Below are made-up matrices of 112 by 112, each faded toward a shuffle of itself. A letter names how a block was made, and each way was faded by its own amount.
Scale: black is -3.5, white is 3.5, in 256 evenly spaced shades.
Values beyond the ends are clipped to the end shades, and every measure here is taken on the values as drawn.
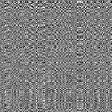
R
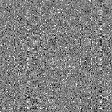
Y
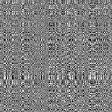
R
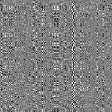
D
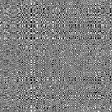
D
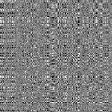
D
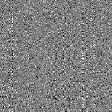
Y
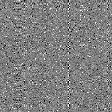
Y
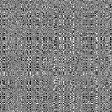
D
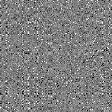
Y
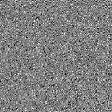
Y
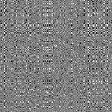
D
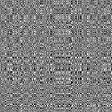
R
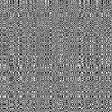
R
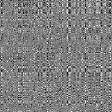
D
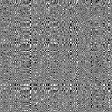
D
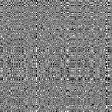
D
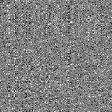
Y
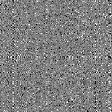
Y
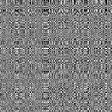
R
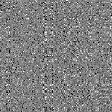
Y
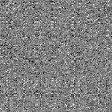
Y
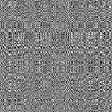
R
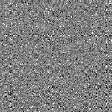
Y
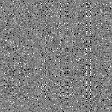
Y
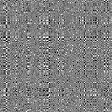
D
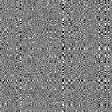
D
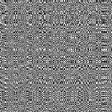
R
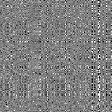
D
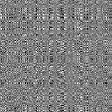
R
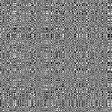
R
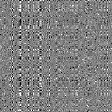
D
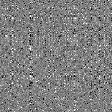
Y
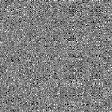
Y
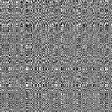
R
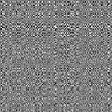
R
